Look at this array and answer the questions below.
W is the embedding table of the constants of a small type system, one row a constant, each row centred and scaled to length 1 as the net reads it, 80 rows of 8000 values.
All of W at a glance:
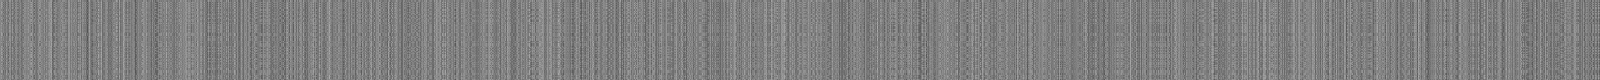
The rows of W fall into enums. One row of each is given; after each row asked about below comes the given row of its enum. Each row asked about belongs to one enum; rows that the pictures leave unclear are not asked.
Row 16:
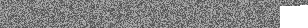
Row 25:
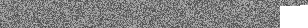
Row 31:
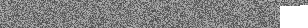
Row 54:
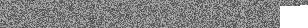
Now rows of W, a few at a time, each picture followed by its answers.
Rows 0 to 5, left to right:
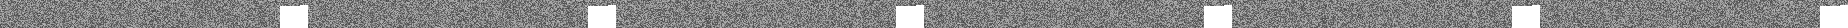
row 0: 31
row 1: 31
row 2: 54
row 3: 25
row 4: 54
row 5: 25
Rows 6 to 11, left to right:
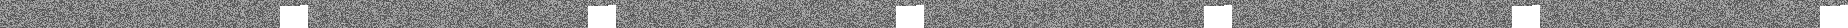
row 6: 54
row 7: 25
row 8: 25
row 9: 16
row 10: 16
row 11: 25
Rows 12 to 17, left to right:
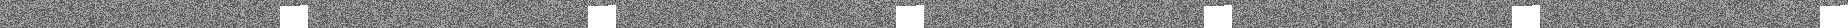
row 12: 54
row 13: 25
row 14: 31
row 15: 16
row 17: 25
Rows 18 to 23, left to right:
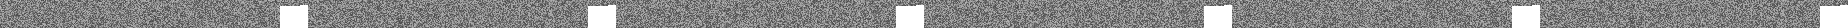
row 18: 31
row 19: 54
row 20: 16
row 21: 16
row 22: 31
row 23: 54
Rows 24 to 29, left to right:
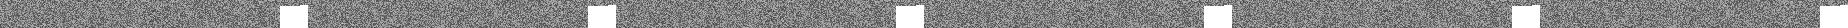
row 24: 31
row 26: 31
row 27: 31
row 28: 31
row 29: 25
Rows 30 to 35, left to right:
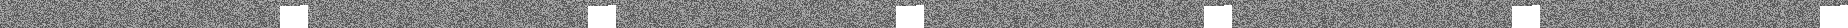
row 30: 31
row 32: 25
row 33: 54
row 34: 54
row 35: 54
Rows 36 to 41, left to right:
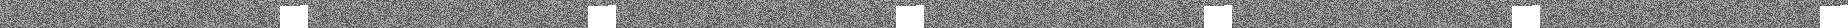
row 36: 31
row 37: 25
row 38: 31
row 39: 31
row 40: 31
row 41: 16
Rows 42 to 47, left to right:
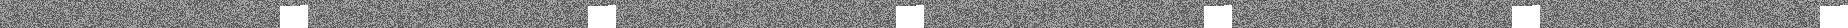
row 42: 25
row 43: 16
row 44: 16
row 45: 16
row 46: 54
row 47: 31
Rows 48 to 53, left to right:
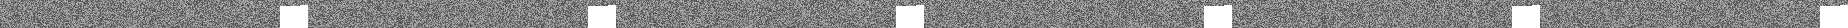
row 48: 25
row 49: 54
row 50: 25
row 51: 31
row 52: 54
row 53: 25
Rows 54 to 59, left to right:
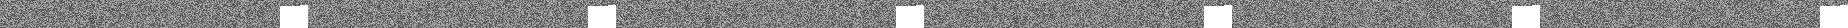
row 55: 16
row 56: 54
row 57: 54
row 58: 31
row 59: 25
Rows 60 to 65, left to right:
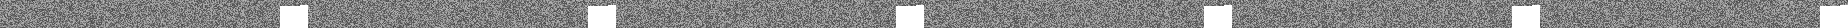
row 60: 54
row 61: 31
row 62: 16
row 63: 54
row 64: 16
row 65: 25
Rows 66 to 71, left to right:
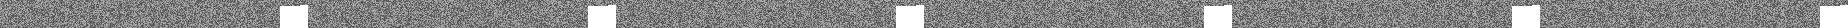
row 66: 16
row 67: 25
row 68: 31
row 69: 31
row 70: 54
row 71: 54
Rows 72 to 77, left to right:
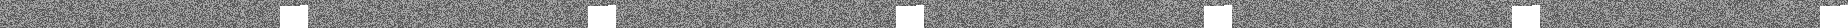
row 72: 54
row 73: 16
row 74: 16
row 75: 25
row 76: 31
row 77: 25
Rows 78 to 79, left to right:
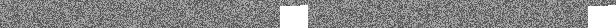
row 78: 25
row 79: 16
